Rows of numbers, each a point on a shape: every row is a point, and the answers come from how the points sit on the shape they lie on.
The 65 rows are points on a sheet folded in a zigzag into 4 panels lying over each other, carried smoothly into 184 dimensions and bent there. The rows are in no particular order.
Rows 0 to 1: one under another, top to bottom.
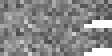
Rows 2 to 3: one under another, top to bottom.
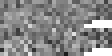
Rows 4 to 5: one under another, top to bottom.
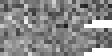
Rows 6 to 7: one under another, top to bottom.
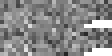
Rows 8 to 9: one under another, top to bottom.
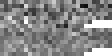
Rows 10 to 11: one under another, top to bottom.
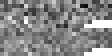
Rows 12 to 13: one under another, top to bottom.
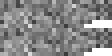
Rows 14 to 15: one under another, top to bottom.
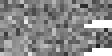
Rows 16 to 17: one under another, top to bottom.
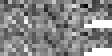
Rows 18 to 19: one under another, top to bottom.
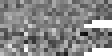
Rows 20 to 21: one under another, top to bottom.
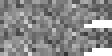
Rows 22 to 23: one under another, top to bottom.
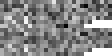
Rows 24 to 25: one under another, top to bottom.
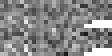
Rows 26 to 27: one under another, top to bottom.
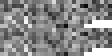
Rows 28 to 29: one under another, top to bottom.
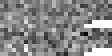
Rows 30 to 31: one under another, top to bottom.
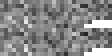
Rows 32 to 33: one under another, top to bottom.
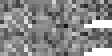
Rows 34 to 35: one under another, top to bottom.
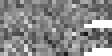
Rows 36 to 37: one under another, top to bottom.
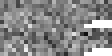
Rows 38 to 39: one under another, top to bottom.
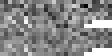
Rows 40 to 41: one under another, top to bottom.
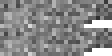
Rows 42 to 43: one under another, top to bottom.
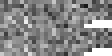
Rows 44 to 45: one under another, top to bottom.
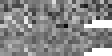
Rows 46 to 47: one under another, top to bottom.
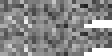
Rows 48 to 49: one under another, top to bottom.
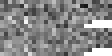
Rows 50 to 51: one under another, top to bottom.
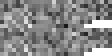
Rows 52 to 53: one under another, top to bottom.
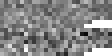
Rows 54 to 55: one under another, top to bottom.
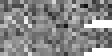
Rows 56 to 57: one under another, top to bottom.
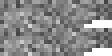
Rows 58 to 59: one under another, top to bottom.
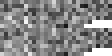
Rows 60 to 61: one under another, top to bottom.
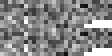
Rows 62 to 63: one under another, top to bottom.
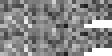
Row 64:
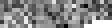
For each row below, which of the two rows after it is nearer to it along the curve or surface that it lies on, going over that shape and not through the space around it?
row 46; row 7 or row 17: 17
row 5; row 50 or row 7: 7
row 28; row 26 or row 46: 46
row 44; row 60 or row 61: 61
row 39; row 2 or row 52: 2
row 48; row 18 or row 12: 18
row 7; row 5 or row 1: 5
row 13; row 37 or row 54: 54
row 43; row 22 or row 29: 22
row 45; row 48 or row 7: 48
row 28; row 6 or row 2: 2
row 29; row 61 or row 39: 39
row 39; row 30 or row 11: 30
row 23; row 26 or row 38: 38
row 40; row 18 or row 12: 18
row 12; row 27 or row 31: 27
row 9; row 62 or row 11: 11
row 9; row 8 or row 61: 8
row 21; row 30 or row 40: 40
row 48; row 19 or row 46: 19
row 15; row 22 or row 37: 22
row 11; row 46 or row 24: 46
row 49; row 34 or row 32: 34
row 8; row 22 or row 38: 38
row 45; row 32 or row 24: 24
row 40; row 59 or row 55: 55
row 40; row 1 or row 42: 1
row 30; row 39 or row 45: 39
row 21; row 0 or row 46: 0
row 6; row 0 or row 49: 49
